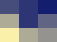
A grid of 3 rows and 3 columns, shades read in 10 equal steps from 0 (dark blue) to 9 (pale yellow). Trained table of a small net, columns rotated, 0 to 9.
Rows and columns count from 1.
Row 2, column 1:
6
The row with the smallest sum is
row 1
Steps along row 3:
down down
